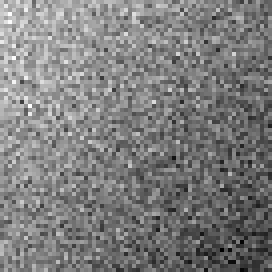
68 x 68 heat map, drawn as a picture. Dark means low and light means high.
No regular stripes run through it. Values rise toward the top left. No single row or column stands out from its neighbours. The grain is fine, like static. The top left is the ninth with the highest average.
